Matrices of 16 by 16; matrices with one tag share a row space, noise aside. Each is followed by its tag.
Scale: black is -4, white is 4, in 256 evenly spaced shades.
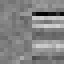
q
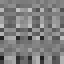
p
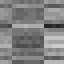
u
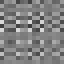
p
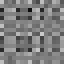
p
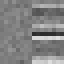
q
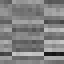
u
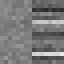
q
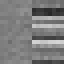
q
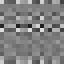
p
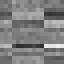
u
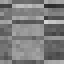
u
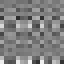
p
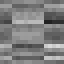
u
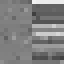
q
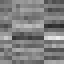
u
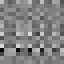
p
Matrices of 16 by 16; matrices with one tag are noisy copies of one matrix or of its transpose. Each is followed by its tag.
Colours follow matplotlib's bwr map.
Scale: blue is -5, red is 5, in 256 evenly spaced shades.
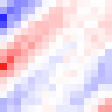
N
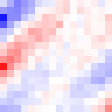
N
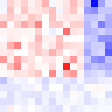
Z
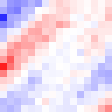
N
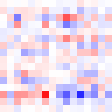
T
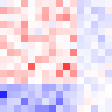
Z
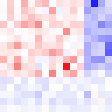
Z
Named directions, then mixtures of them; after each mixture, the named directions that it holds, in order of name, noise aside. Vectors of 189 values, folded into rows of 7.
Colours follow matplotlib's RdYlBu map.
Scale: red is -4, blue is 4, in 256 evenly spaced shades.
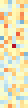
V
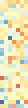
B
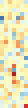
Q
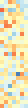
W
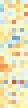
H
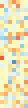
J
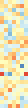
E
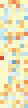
J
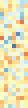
V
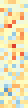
B, V, W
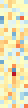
Q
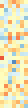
J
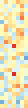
B, Q, V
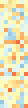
B, E, Q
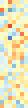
B, W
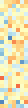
B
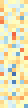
H, Q, V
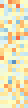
J
